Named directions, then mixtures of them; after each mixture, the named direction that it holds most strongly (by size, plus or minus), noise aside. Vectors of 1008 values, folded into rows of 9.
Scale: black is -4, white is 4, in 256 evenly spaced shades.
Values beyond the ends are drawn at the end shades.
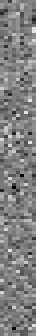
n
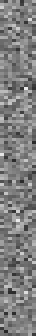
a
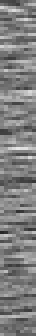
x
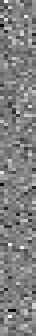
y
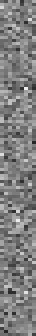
a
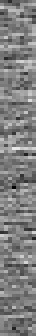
x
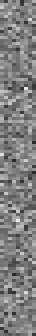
a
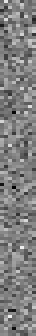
y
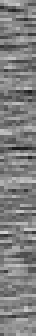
x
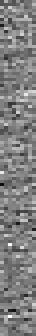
y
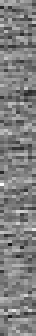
x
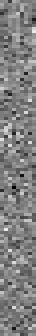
n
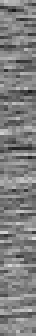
x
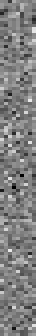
n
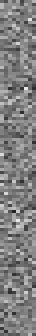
a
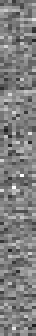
n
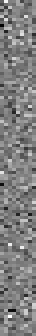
y
